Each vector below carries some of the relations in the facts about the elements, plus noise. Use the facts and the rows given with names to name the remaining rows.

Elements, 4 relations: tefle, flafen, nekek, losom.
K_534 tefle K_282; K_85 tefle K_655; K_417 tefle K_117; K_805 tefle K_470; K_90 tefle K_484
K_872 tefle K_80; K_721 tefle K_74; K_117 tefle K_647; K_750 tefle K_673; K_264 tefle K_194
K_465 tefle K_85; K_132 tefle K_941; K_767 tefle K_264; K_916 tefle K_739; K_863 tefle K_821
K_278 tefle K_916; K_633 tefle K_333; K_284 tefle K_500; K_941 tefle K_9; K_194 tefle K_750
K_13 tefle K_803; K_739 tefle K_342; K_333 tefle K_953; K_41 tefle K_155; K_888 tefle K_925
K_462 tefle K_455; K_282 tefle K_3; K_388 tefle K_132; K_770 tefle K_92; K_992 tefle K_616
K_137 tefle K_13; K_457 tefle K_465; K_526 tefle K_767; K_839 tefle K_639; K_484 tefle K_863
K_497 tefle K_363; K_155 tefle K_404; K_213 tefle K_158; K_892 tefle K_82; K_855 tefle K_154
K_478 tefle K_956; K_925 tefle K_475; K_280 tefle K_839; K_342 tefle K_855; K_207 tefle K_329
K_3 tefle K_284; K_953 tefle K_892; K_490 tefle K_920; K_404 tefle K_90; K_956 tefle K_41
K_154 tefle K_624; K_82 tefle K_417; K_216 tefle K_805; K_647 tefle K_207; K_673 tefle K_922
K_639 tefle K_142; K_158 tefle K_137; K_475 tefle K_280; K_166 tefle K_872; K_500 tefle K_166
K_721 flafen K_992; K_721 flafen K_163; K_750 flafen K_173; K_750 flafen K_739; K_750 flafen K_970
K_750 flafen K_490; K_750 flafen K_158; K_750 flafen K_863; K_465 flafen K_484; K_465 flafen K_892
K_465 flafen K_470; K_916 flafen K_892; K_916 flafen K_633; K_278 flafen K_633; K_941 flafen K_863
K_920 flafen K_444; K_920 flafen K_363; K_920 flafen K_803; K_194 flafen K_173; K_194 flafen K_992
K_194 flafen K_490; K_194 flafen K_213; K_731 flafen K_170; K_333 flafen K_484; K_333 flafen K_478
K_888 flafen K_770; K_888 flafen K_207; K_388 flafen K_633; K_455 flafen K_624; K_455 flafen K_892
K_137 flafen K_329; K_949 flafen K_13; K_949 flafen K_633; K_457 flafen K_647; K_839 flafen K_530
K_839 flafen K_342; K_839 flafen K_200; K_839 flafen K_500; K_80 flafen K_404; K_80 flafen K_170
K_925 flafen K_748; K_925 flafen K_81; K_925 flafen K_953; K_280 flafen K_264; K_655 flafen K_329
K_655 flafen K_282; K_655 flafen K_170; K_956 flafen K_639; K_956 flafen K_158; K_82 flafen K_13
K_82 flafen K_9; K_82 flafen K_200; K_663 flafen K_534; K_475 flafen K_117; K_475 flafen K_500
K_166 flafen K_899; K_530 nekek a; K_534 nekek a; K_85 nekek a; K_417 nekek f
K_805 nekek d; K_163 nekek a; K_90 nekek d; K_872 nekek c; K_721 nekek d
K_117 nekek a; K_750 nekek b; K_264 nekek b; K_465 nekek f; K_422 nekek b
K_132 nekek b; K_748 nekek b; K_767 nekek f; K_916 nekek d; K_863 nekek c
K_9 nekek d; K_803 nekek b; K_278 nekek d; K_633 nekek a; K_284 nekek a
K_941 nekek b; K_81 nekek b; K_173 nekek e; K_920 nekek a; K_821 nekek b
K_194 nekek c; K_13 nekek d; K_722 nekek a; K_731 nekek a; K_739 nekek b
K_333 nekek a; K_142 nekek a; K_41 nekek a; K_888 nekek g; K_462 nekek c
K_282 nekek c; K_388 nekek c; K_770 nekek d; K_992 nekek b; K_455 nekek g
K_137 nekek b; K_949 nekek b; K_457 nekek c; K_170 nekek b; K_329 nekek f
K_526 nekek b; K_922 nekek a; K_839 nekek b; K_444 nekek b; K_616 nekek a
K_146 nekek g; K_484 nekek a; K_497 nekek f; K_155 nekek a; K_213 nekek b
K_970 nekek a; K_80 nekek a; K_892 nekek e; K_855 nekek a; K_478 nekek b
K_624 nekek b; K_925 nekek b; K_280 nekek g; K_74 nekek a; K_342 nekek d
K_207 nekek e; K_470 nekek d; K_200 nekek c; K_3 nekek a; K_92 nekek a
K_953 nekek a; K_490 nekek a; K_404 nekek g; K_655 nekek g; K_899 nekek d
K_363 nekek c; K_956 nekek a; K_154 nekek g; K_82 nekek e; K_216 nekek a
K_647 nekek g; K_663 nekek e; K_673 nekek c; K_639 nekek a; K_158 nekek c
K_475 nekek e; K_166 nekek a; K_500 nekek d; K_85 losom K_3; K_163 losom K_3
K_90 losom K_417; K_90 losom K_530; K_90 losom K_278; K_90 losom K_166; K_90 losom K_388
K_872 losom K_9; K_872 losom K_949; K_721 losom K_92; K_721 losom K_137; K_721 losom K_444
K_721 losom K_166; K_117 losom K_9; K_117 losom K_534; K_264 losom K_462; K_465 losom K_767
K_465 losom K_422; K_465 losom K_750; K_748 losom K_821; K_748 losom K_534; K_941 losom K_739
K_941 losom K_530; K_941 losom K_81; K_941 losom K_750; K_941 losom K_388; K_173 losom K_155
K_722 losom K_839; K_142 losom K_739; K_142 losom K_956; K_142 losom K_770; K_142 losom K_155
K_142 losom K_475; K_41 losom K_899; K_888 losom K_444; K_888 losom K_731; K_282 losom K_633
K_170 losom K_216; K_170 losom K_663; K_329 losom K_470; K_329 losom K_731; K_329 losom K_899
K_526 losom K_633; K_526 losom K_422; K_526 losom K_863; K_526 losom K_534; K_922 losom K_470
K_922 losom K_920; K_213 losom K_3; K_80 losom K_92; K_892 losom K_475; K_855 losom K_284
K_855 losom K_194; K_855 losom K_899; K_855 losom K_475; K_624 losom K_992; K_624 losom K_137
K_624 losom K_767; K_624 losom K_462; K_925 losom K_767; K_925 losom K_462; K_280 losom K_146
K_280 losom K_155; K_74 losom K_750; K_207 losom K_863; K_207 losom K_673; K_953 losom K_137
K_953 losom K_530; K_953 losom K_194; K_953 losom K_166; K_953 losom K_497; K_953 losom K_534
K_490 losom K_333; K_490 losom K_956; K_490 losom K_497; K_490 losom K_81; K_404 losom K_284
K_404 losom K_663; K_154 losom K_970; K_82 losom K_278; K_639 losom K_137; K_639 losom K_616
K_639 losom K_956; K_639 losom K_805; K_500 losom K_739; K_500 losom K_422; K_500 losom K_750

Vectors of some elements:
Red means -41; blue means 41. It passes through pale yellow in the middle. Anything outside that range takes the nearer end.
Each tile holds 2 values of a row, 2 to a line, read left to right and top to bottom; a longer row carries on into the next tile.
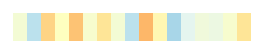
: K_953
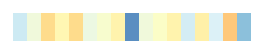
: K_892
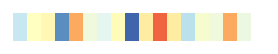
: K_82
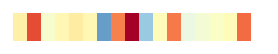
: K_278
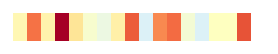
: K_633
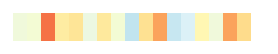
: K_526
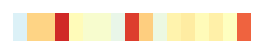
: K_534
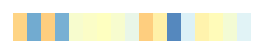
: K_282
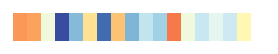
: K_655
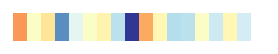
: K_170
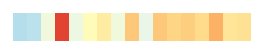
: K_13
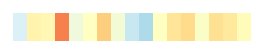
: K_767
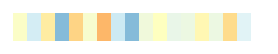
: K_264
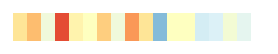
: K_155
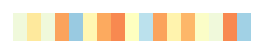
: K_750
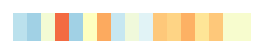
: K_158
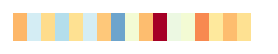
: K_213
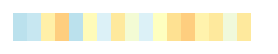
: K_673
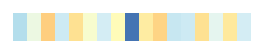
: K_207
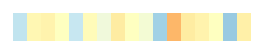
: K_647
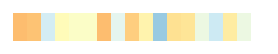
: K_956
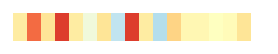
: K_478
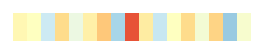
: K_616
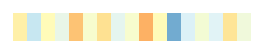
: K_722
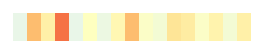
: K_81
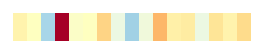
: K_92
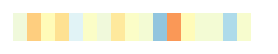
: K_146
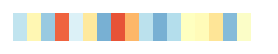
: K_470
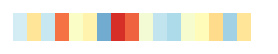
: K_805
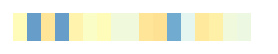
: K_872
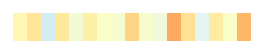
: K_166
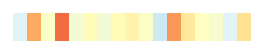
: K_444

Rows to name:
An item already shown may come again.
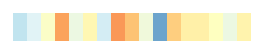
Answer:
K_899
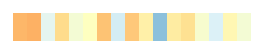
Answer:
K_956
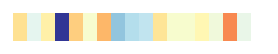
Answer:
K_925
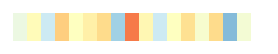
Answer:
K_616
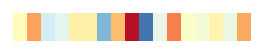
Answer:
K_916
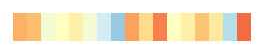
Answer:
K_3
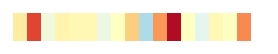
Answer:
K_949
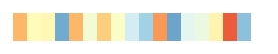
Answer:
K_465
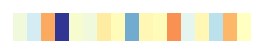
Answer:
K_888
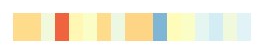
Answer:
K_155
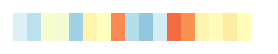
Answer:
K_194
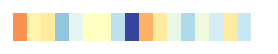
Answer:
K_170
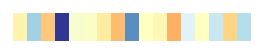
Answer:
K_280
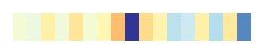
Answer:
K_173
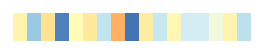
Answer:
K_329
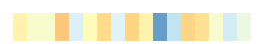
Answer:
K_863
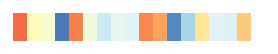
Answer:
K_85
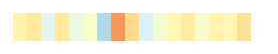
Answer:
K_457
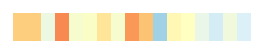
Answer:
K_155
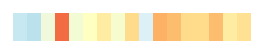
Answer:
K_13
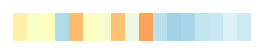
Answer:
K_855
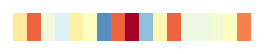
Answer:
K_278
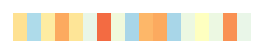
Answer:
K_490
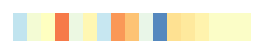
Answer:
K_899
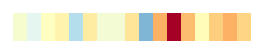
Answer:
K_137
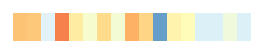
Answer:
K_155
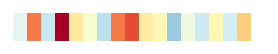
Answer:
K_216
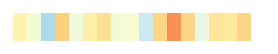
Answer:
K_920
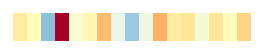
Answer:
K_92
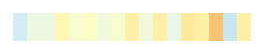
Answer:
K_200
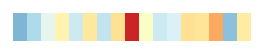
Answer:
K_9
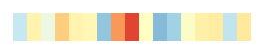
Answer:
K_342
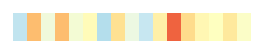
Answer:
K_663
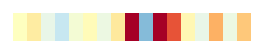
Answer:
K_388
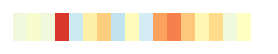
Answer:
K_803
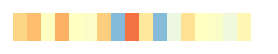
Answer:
K_484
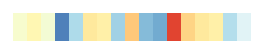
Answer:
K_455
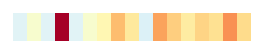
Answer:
K_770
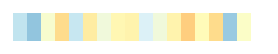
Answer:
K_363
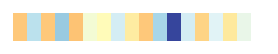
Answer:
K_90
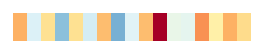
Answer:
K_213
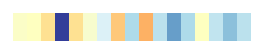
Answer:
K_154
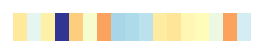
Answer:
K_925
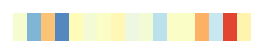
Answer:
K_721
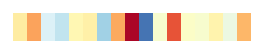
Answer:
K_916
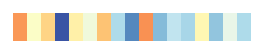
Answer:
K_404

